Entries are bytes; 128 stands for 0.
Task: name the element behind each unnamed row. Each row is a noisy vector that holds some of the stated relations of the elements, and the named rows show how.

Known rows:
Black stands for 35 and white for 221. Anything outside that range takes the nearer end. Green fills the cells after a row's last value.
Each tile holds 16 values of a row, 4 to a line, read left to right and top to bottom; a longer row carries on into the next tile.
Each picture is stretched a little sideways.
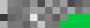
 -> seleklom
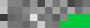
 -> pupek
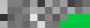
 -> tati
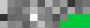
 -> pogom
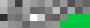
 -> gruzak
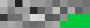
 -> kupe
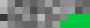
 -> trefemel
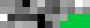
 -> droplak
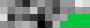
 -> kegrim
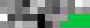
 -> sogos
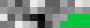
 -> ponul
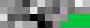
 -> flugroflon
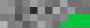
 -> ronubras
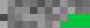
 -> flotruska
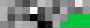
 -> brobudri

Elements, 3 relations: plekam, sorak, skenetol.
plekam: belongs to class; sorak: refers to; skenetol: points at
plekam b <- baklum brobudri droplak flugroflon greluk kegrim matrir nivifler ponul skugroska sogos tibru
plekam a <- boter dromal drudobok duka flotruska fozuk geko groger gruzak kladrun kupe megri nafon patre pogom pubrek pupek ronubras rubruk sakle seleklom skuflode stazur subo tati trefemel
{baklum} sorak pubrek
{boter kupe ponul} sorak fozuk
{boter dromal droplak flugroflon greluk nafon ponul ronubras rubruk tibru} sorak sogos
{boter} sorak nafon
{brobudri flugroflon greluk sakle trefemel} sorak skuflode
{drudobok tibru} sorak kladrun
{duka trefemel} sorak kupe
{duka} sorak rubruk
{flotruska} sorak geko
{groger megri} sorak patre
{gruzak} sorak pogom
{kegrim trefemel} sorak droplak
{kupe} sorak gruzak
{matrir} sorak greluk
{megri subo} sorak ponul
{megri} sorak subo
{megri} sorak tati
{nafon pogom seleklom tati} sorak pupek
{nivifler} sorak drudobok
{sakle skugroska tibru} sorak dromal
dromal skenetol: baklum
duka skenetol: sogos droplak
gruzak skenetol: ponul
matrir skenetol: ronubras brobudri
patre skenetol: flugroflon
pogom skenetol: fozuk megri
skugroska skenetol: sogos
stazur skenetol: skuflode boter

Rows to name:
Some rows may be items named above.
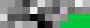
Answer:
greluk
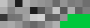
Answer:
kupe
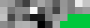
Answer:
matrir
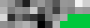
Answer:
kegrim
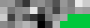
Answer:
baklum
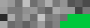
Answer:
sakle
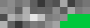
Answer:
drudobok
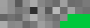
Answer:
boter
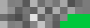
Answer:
nafon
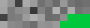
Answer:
fozuk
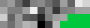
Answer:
nivifler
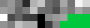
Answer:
sogos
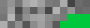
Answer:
dromal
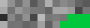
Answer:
skuflode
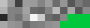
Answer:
gruzak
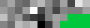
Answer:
skugroska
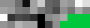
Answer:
droplak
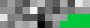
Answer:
tibru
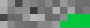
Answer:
duka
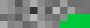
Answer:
boter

